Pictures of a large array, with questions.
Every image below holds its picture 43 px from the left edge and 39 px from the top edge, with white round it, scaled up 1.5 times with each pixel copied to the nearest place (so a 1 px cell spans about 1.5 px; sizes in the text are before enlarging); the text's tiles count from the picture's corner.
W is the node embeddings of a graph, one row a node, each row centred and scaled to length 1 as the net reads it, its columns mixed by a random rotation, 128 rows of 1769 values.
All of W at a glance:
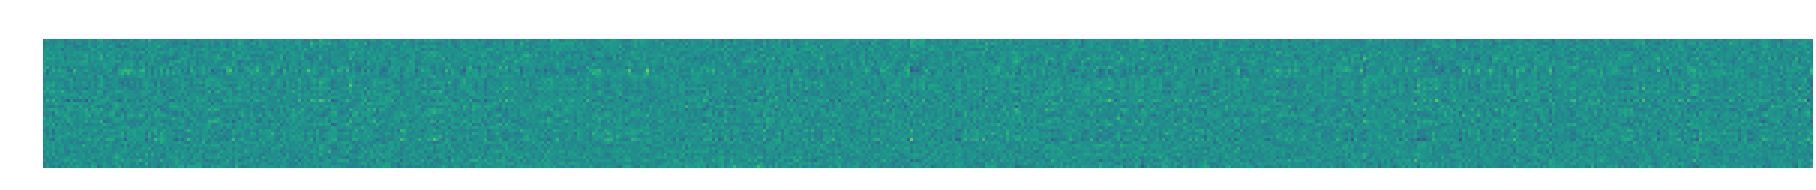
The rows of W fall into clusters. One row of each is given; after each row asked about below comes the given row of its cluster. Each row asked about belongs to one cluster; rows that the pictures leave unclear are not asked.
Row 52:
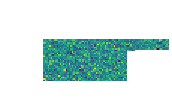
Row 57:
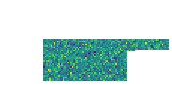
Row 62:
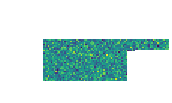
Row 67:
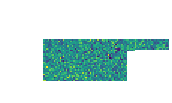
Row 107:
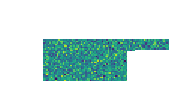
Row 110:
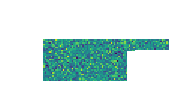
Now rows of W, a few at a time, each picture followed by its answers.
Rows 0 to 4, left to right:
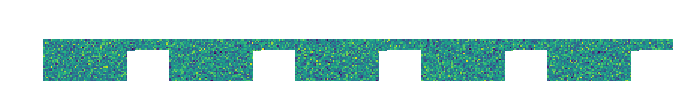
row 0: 52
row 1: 57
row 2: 62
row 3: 67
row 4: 57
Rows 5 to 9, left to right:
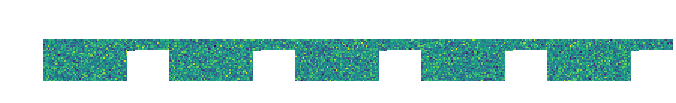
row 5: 62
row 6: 62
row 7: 52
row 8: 57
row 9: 107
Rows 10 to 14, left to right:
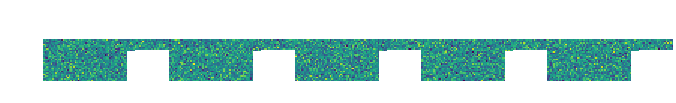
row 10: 67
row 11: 62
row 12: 52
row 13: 57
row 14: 110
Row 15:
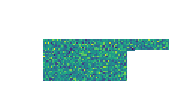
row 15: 52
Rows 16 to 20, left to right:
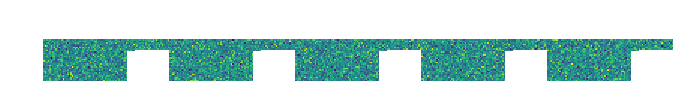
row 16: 57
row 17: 107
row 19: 52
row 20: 62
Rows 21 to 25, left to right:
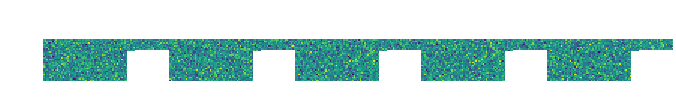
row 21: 110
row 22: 52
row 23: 107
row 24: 107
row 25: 57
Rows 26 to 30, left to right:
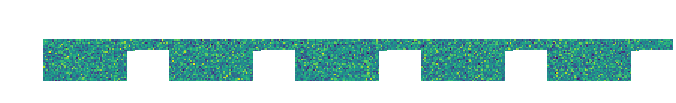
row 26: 110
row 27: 62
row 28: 110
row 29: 62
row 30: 110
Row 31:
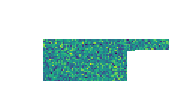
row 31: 110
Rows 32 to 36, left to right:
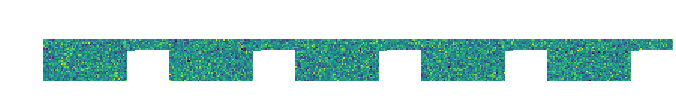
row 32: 110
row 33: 67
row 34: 110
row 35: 110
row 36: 57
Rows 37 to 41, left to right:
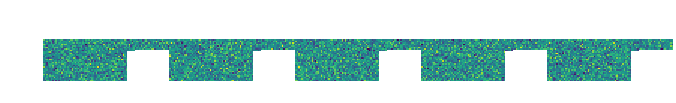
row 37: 110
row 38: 52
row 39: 67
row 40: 62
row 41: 52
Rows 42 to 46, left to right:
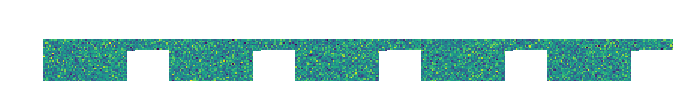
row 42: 52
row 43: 107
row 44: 62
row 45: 62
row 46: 52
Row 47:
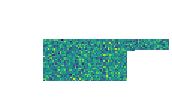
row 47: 52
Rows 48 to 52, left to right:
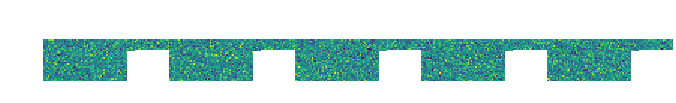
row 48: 62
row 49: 62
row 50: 67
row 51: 110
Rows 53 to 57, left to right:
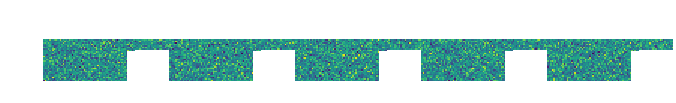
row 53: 52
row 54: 110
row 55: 62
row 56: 52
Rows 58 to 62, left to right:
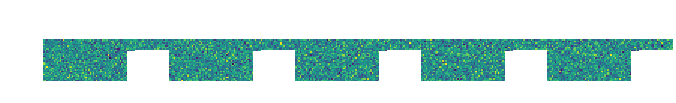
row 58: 67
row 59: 107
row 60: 62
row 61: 62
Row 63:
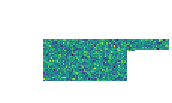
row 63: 52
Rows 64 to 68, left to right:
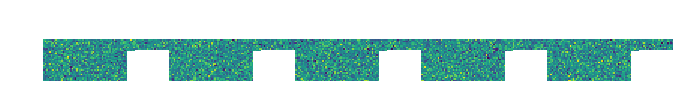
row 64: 110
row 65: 107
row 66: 67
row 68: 107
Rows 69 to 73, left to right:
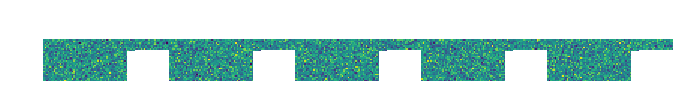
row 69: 107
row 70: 52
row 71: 52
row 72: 52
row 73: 57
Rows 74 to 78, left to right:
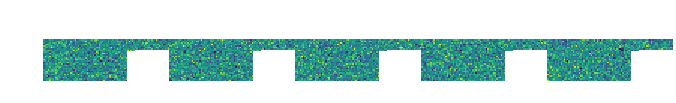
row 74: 57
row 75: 57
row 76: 57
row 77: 110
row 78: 67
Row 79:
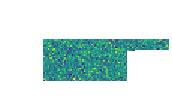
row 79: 52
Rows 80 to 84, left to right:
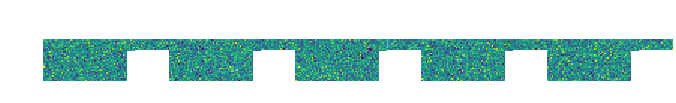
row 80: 110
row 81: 52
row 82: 67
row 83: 52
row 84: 62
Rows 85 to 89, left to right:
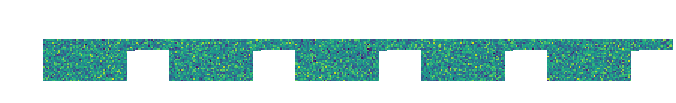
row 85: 62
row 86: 110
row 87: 67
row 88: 110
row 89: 52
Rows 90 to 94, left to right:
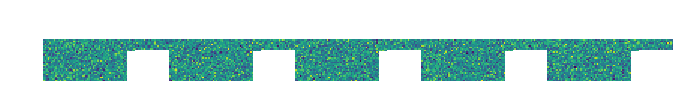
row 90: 107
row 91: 57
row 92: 57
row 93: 57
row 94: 110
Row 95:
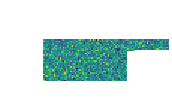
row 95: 67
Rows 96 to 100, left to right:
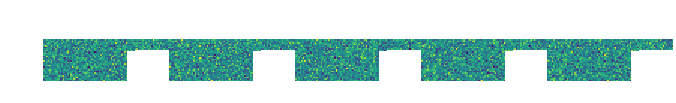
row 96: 57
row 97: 110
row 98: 52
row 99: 57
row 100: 57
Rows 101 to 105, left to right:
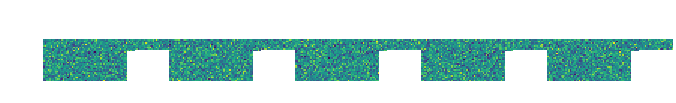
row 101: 57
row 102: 62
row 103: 110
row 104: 67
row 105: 52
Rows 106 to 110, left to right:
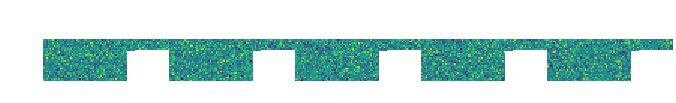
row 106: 62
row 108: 52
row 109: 62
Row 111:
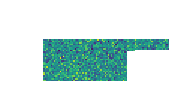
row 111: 67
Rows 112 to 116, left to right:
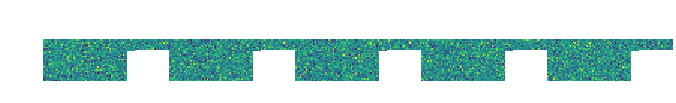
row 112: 110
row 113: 62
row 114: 62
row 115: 52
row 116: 107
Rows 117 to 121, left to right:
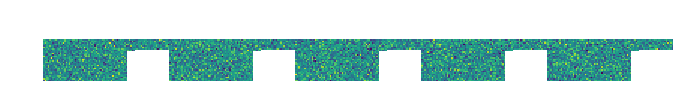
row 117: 52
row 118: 107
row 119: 67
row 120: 110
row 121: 110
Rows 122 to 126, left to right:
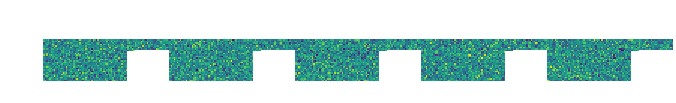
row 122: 67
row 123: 107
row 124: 67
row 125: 62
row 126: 67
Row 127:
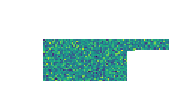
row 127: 107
